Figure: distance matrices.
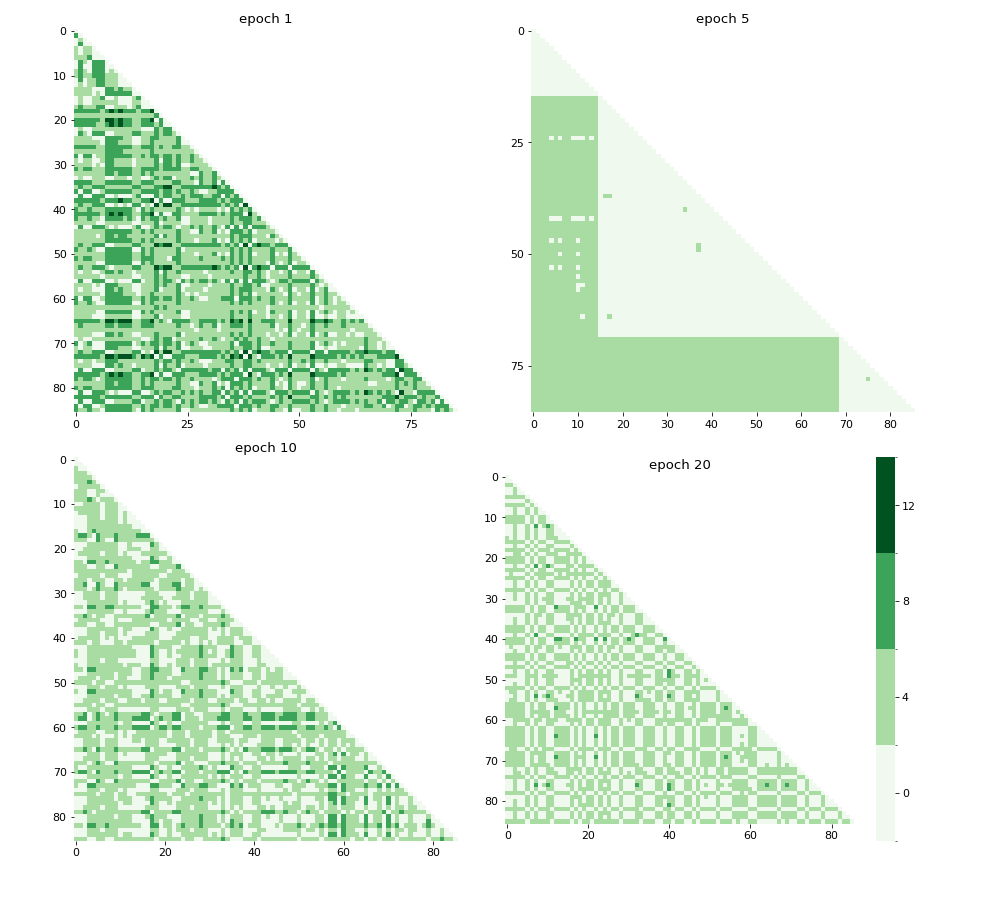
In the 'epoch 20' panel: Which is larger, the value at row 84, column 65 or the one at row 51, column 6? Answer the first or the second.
the first
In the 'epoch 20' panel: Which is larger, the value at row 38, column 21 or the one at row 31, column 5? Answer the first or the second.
the second
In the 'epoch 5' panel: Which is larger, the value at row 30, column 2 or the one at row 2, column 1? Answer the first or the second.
the first
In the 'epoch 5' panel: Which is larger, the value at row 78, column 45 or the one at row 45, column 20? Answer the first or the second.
the first
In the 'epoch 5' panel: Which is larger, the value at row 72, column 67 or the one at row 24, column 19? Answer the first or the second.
the first
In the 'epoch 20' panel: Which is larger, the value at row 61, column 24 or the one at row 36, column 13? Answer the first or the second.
the first
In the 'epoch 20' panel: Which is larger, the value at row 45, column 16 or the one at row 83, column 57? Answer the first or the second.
the second
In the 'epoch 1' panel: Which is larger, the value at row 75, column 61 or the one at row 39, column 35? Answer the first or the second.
the second
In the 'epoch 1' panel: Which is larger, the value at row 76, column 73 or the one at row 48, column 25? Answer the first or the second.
the first
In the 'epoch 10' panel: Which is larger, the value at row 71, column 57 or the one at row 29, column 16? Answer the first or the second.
the first
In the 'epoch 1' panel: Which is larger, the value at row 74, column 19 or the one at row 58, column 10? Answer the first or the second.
the second
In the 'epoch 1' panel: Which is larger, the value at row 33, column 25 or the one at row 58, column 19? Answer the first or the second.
the first
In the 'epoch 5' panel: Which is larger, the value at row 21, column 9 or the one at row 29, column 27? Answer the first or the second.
the first
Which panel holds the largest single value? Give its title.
epoch 1
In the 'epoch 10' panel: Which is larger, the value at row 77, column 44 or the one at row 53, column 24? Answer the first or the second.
the second
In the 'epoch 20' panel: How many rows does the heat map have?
86
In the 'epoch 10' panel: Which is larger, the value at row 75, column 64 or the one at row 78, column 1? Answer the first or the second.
the first
